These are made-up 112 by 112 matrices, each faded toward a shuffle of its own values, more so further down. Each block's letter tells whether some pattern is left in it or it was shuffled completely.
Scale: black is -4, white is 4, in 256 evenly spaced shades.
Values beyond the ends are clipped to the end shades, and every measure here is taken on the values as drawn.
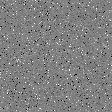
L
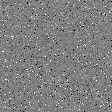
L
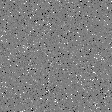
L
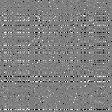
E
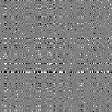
E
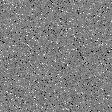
L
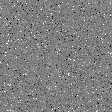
L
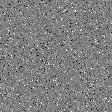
L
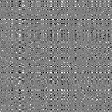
E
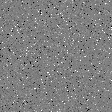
L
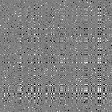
E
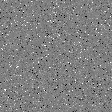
L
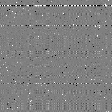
E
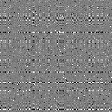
E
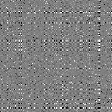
E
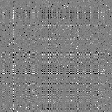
E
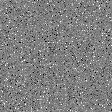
L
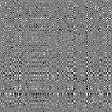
E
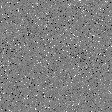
L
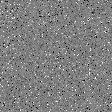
L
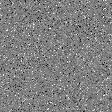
L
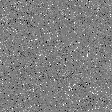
L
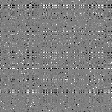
E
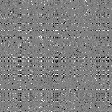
E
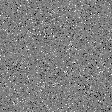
L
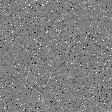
L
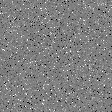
L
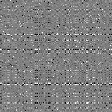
E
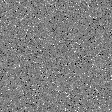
L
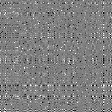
E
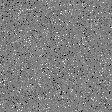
L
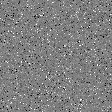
L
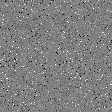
L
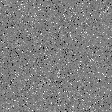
L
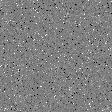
L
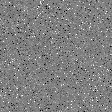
L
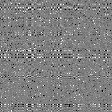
E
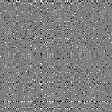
E
